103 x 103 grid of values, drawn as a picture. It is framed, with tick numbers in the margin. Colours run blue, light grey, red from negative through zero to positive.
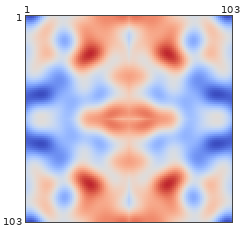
There is no overall slope. It mirrors both left to right and top to bottom. There are no regular stripes. The texture varies smoothly and slowly.
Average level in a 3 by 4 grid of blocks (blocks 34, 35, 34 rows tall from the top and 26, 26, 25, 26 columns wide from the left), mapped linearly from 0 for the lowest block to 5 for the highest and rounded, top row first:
2 5 5 2 | 0 3 3 0 | 2 5 5 2
